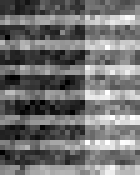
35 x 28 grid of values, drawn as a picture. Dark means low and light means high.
Ninth with the highest average: bottom right. Stripes: horizontal, repeating 7 times. Seam: vertical, 60% of the way across, the right part higher. Grain: streaks across. Ninth with the lowest average: middle left.
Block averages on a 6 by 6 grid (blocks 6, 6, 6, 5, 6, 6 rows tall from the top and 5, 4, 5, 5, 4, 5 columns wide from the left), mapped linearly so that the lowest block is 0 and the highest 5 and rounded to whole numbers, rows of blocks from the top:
1 1 2 2 3 3
1 1 1 2 4 3
0 1 1 2 3 4
1 0 1 2 4 4
1 1 2 3 5 5
1 2 2 3 4 4
